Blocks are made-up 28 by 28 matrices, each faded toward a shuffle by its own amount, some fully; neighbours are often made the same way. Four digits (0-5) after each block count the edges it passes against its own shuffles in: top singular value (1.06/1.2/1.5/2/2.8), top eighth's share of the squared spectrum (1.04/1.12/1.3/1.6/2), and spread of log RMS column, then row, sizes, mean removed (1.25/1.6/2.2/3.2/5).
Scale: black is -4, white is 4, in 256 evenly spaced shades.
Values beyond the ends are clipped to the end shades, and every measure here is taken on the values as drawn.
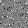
0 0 0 0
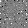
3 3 1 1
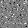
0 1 0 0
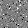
0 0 0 0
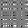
4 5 3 3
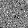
0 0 0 0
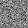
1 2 0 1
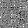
3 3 1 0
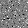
0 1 0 0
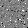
1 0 0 0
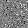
2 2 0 0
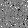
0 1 0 0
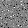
0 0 0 0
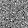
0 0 0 0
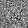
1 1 1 0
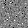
1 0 0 0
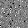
2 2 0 0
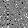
3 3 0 0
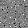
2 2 1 0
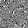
2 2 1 0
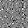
3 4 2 0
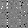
3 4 2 0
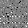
3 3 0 2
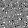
1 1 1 0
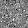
1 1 0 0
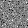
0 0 0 0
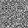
3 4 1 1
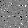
2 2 0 0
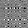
4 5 2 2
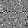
3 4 1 2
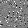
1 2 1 0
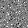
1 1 0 0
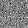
0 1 0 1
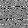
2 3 0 2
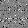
1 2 0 1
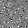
2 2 0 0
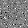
1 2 0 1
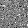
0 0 0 1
